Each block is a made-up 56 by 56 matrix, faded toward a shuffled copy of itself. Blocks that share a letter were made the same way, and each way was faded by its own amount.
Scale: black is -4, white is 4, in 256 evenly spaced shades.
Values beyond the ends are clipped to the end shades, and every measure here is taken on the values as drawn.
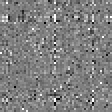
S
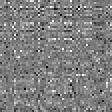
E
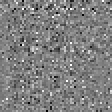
S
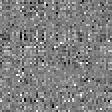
E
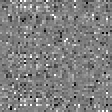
E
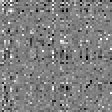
E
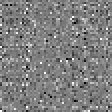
E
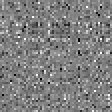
E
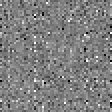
S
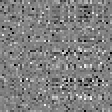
E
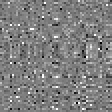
E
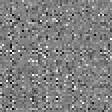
E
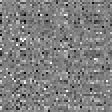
E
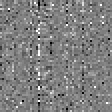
S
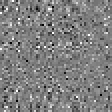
E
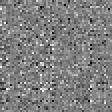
S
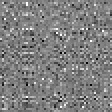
E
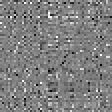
E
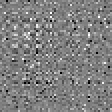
E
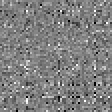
S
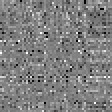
E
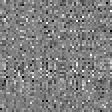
E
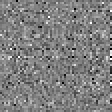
S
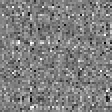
S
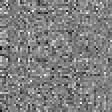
S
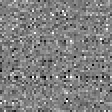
S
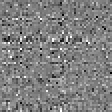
S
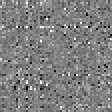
S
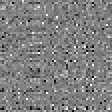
E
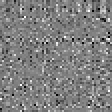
E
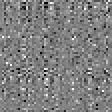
E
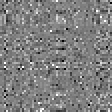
E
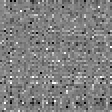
E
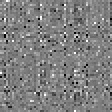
E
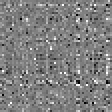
E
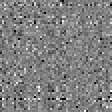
S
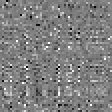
E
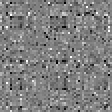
E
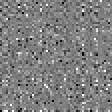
E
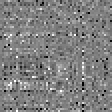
E
